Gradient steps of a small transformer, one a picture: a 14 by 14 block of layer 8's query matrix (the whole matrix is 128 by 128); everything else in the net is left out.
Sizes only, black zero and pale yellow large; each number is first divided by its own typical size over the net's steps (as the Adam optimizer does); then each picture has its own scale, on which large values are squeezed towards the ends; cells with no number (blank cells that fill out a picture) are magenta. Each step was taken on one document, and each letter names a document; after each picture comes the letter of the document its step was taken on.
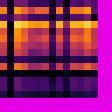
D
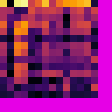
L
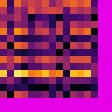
L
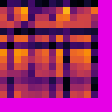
D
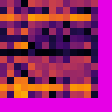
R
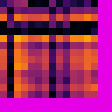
D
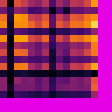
D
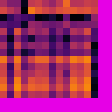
L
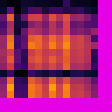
R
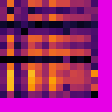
R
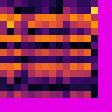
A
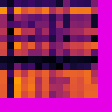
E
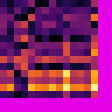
E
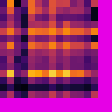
A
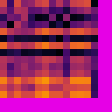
L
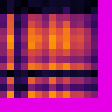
R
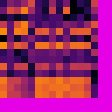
L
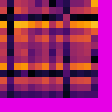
E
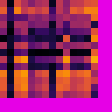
D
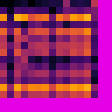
E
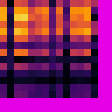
E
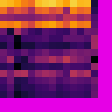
A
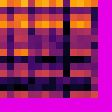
A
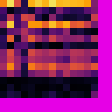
R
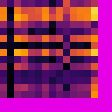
D
